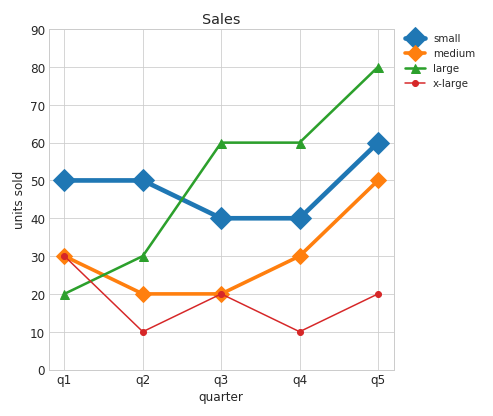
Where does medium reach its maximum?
q5
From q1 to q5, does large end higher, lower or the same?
higher
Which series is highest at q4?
large
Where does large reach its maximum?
q5
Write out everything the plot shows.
Title: Sales
x-axis: quarter, ticks q1 q2 q3 q4 q5
y-axis: units sold, ticks 0 10 20 30 40 50 60 70 80 90
Legend: small, medium, large, x-large
Values:
small: 50 50 40 40 60
medium: 30 20 20 30 50
large: 20 30 60 60 80
x-large: 30 10 20 10 20
